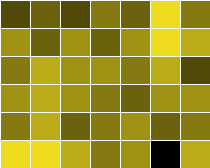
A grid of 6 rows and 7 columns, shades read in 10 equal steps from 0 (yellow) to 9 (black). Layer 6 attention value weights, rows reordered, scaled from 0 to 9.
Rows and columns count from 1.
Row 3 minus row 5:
0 0 -2 -1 1 -3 2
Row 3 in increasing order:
2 2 3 3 4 4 6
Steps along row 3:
down up same up down up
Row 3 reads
4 2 3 3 4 2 6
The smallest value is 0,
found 4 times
